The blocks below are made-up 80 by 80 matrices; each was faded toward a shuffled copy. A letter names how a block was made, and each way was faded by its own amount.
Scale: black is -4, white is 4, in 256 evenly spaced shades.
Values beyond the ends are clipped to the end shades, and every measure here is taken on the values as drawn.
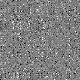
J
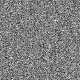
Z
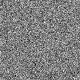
Z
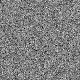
Z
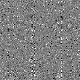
J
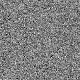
Z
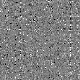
J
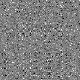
J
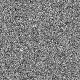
Z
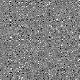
J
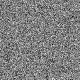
Z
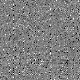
J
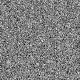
Z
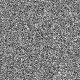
Z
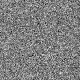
Z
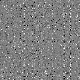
J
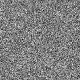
Z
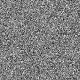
Z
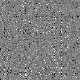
J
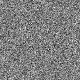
Z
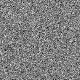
Z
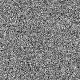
Z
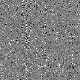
J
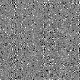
J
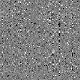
J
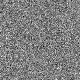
Z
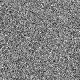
Z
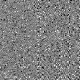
J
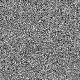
Z
